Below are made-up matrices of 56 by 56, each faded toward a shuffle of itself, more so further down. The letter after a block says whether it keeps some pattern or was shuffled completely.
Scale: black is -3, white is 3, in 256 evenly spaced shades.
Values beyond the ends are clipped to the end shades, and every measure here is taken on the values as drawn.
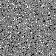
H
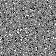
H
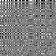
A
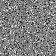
H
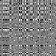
A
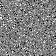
H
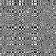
A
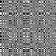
A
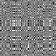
A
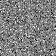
H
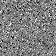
H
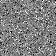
H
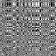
A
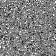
H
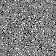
H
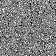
H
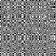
A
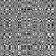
A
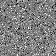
H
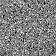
H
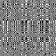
A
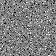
H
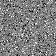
H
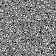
H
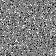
H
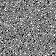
H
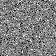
H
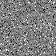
H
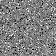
H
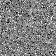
H
